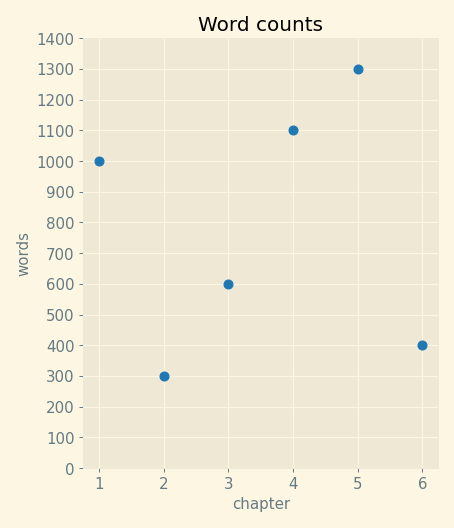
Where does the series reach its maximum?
5
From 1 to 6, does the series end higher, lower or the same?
lower
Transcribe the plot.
Title: Word counts
x-axis: chapter, ticks 1 2 3 4 5 6
y-axis: words, ticks 0 100 200 300 400 500 600 700 800 900 1000 1100 1200 1300 1400
Values:
1000 300 600 1100 1300 400
